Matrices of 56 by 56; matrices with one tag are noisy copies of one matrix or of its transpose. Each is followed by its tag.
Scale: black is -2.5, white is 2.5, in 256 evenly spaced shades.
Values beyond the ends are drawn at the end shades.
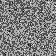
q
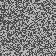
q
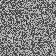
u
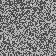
q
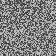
q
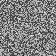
u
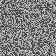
u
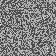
u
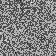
q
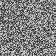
q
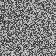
q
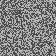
u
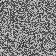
u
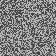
u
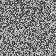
q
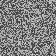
u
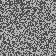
q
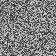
u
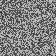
u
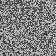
q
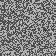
q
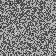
q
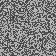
u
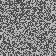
q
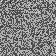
u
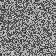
q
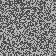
q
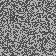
u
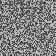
q
